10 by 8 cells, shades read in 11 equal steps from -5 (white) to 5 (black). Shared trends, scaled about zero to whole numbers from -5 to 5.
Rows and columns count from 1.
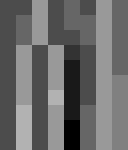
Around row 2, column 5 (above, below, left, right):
1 2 2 1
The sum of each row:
8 6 7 7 8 7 6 5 6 6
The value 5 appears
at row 9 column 5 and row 10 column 5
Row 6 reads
2 -1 2 -1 4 2 -1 0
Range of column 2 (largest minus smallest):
4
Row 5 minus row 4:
0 0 0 0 1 0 0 0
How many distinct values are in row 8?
6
